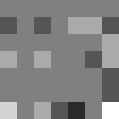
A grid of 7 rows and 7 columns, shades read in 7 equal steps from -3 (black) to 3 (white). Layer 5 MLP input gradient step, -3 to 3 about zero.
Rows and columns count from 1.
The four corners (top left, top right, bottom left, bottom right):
0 0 2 3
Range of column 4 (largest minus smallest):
1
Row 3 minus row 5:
0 0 0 0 0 0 2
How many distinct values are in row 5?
2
